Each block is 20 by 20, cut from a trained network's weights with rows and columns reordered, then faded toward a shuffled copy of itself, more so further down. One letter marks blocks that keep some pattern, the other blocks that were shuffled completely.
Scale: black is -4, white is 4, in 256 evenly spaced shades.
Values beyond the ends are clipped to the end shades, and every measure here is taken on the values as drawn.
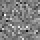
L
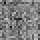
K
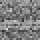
K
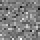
L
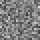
L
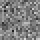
L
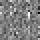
K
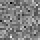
L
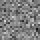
L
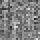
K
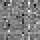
K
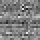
K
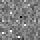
L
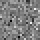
L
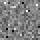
L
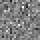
L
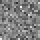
L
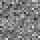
L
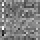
K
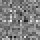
K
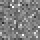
L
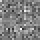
K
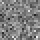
L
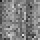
K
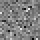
L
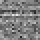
K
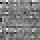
K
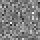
K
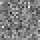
L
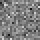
L
